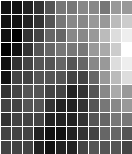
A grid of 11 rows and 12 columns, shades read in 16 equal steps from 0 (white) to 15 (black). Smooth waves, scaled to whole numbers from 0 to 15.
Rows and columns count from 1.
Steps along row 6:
down same down same same up same down down down down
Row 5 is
14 12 11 10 10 9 10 9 7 6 2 1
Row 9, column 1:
12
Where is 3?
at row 2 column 12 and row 4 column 11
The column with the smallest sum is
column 12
